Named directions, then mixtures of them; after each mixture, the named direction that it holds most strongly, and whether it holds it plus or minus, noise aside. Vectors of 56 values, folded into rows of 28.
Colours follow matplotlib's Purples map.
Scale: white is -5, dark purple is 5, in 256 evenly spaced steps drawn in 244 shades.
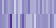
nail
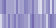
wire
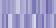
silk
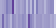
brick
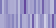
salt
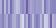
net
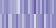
silk, plus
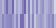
brick, plus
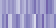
silk, plus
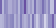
salt, plus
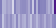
brick, minus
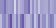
nail, plus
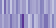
net, minus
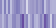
net, minus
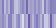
net, plus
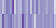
brick, plus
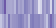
wire, plus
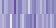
nail, minus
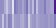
brick, minus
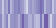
net, minus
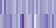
nail, plus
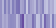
net, minus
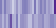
brick, minus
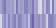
wire, plus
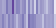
brick, plus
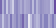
brick, minus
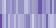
wire, minus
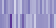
nail, plus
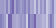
silk, minus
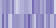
silk, plus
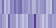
silk, minus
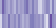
wire, plus
